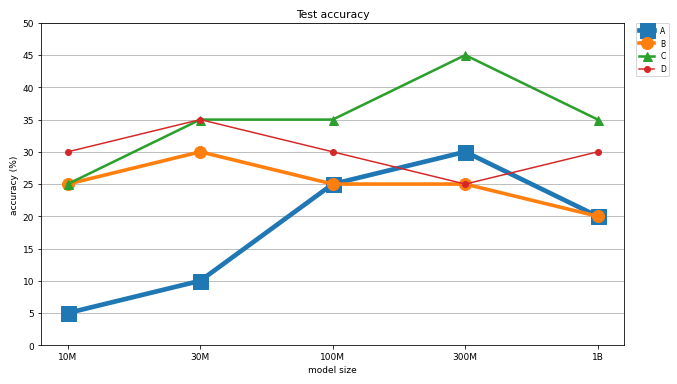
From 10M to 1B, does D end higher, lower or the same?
the same
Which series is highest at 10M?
D
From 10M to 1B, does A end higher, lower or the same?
higher
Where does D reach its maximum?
30M
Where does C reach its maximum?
300M
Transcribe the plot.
Title: Test accuracy
x-axis: model size, ticks 10M 30M 100M 300M 1B
y-axis: accuracy (%), ticks 0 5 10 15 20 25 30 35 40 45 50
Legend: A, B, C, D
Values:
A: 5 10 25 30 20
B: 25 30 25 25 20
C: 25 35 35 45 35
D: 30 35 30 25 30
